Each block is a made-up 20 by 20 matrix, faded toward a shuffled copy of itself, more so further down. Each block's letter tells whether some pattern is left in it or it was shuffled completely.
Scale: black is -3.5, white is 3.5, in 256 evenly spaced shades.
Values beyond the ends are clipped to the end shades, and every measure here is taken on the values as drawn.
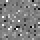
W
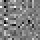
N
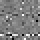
N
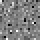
W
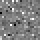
W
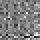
N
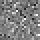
W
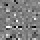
N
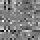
N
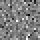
W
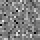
W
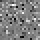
W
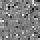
W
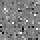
W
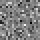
W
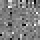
N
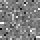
W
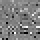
N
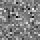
W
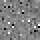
W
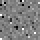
W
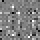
N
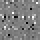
N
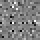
N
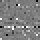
N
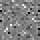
W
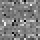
N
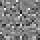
N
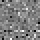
N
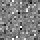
W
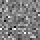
N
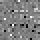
N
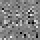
N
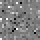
W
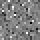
W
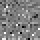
N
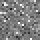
W
